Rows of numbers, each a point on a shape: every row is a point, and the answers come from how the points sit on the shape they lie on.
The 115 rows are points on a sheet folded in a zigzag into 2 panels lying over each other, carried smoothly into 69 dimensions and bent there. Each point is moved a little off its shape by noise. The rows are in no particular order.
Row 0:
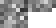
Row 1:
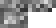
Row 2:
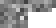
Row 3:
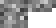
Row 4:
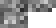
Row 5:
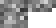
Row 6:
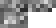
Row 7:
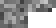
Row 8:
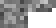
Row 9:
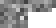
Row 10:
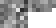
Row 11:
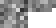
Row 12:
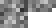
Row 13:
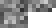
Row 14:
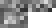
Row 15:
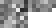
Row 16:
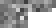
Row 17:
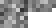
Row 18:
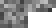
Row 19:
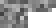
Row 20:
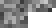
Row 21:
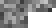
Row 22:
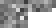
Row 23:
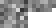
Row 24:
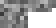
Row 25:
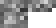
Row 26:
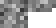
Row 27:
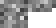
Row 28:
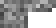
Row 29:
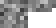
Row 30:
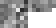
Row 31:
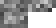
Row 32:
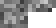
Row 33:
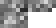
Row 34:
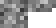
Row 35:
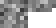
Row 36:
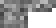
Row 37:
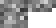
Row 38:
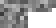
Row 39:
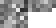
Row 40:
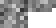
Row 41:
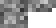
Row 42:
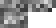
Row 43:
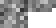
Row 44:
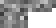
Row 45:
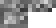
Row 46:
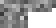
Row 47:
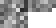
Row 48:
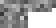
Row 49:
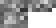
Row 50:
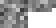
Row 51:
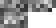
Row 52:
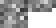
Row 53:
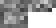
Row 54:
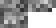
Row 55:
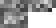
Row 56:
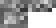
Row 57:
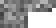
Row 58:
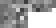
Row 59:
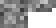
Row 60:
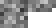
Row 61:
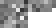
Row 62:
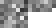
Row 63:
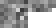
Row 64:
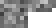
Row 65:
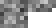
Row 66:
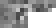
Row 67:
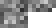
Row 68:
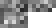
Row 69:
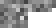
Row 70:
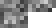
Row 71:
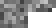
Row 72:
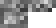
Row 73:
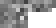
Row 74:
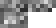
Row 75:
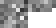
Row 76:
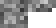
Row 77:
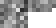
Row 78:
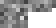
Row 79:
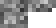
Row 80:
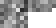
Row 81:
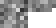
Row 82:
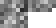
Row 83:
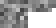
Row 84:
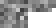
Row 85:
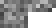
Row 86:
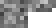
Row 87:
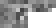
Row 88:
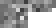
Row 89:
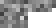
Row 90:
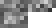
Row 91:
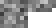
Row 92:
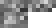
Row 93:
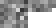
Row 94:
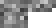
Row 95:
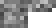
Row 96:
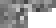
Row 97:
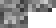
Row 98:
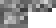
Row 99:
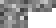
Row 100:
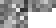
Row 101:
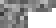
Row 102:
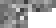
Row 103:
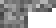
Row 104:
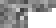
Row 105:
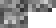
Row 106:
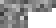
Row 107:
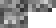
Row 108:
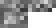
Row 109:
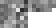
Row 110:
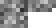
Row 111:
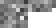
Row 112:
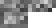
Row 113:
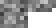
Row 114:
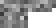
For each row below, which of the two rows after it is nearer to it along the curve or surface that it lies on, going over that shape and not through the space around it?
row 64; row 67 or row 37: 67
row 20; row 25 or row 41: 41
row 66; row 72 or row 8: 8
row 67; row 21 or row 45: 21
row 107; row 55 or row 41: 41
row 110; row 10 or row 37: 10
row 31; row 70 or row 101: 70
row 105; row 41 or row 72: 41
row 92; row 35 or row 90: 90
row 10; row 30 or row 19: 30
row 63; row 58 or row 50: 50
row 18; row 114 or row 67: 67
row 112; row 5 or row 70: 5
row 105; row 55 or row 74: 74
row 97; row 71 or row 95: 71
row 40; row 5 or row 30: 30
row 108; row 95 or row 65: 95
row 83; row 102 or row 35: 35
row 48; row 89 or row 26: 89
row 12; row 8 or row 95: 8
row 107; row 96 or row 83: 83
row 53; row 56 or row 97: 56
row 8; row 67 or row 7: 7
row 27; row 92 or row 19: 92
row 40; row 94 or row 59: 59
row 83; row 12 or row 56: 12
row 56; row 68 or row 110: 68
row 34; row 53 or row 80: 80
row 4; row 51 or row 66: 51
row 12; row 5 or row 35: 35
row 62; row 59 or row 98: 98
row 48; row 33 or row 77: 33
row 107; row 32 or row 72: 32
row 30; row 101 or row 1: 101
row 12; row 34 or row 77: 34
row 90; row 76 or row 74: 74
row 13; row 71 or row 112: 71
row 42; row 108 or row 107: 108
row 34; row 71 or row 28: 71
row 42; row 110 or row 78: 110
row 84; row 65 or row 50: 50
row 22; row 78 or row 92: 78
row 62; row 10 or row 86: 10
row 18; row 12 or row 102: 12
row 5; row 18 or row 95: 95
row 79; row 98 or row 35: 35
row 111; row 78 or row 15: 78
